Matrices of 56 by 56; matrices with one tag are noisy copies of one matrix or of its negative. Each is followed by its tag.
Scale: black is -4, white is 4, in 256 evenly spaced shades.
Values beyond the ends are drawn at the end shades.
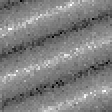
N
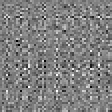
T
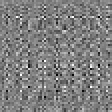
T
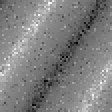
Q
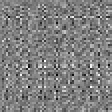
T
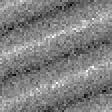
N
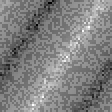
Q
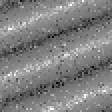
N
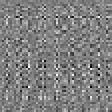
T
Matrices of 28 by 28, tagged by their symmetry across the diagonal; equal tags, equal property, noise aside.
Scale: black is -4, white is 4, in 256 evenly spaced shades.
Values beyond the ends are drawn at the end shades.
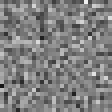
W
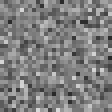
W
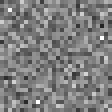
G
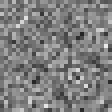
G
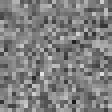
W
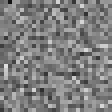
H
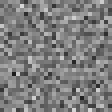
H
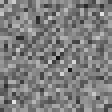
G
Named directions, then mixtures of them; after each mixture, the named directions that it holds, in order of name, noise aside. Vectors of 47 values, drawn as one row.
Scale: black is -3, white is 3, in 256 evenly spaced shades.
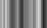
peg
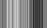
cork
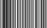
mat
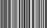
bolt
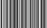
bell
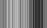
cork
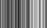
bell, cork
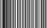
mat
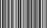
bell, bolt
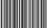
bell, bolt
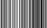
bell, bolt, cork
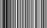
mat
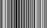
cork, mat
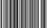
bell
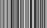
bolt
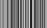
bolt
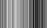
cork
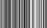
bolt, cork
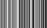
bolt, cork, peg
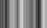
peg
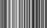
bolt, cork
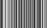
mat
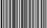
bell, bolt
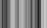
peg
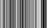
mat, peg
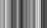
peg
